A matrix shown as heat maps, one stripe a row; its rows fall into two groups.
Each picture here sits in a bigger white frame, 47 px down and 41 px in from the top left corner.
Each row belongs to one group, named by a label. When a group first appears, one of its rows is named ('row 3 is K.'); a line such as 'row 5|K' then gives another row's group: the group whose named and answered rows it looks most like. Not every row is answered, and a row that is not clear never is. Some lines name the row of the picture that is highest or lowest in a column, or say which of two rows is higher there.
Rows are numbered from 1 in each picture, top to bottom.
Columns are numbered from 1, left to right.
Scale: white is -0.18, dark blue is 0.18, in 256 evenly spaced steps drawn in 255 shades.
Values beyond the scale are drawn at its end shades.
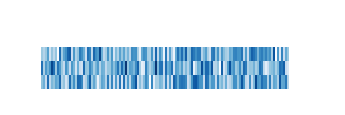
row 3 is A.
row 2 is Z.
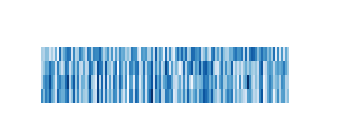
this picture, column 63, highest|2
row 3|Z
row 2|Z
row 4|Z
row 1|A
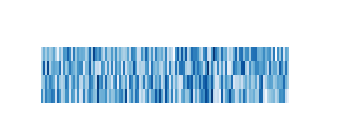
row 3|Z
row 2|A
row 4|Z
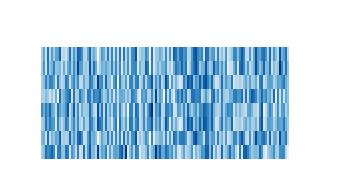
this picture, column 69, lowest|8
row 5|Z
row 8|Z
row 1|A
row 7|A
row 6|Z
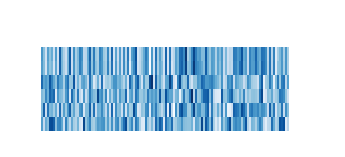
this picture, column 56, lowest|6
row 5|A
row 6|Z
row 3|Z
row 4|Z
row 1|A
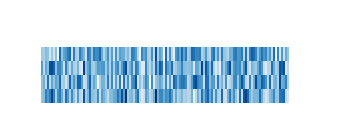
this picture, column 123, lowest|2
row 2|Z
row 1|A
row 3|A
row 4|Z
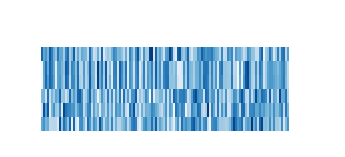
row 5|A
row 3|Z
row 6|A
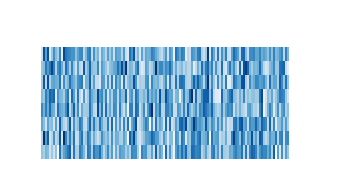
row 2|Z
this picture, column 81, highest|2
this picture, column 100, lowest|1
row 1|A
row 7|A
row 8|A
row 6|A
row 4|Z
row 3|A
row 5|Z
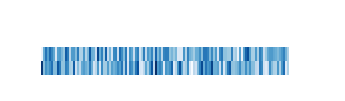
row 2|Z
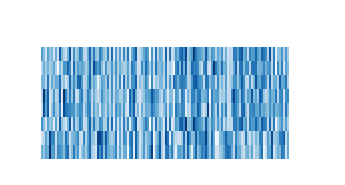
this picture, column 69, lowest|7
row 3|A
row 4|A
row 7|Z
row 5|A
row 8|Z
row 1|A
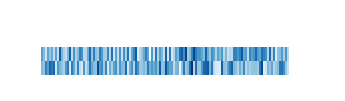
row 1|A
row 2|Z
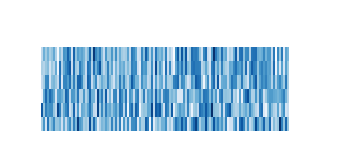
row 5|Z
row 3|A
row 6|A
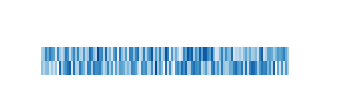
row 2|A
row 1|Z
